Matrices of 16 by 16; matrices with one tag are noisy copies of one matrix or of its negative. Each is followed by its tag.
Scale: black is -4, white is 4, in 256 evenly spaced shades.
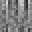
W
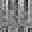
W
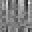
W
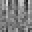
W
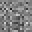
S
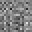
S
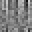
W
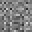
S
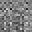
S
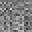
S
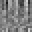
W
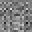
S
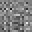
S
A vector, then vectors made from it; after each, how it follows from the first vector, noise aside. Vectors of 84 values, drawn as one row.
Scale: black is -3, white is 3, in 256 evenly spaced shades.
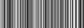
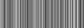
shrunk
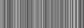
shrunk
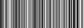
negated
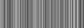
shrunk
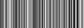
negated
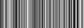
negated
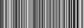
negated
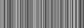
shrunk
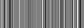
partly zeroed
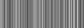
shrunk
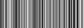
negated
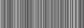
shrunk
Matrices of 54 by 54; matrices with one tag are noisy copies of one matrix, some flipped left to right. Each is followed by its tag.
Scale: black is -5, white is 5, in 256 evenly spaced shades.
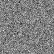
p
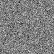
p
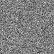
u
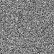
u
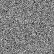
p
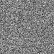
u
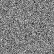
p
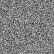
p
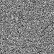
u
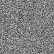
u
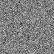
p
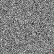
p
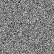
p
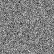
p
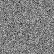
p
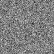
p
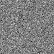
u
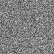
u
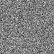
u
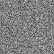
u
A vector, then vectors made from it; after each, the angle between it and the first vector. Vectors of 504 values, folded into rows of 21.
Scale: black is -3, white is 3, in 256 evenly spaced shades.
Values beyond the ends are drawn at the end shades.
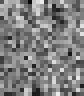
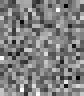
partly opposed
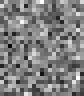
partly aligned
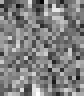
nearly opposite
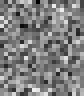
partly opposed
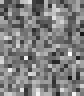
nearly opposite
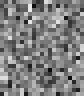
partly opposed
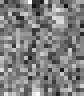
nearly opposite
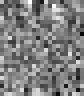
nearly opposite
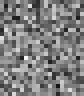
partly opposed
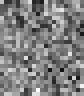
nearly opposite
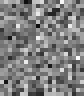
partly aligned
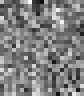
nearly opposite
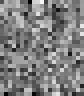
nearly parallel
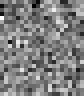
partly opposed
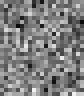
partly opposed
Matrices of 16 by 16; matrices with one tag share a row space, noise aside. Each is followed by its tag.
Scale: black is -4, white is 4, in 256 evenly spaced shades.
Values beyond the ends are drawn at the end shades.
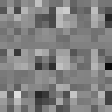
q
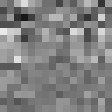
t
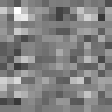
t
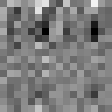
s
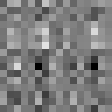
s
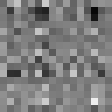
s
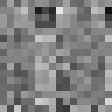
q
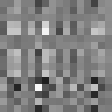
s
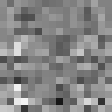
t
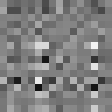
s
